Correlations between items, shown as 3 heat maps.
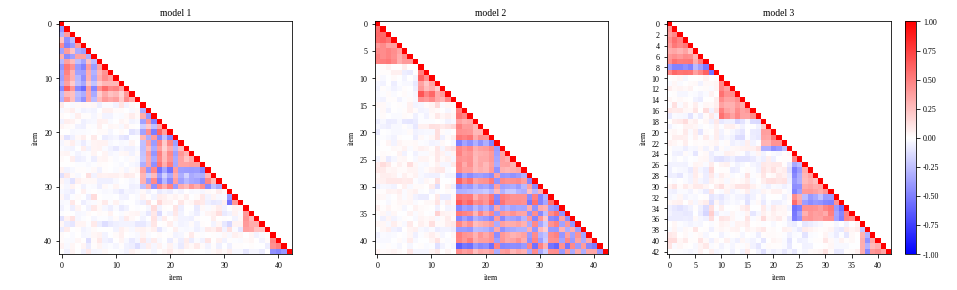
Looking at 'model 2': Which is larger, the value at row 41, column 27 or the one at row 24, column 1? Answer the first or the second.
the second
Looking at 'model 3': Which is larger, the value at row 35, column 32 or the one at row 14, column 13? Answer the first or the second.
the second
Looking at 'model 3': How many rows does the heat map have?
43
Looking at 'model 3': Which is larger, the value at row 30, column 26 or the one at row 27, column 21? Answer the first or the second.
the first
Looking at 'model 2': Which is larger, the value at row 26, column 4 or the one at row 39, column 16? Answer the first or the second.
the second
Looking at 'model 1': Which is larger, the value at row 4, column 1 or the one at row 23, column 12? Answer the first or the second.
the second
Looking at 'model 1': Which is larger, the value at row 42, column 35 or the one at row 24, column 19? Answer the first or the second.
the second
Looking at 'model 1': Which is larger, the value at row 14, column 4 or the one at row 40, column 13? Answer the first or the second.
the second
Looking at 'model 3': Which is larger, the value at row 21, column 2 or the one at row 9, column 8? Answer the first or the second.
the first
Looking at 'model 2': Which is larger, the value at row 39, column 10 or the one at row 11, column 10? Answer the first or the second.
the second
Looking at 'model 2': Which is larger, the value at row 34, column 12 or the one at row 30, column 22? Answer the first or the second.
the second
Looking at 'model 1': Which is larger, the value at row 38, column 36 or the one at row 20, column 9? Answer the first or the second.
the first
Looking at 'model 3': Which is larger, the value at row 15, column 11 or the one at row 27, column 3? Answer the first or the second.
the first
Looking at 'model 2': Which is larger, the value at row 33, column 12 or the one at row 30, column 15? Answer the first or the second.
the first
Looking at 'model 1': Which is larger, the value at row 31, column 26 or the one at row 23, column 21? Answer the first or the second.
the first
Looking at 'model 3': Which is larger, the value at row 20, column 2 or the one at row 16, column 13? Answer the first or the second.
the second
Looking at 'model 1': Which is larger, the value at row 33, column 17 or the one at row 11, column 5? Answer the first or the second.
the second
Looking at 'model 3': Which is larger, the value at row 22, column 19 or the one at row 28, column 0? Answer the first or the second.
the first
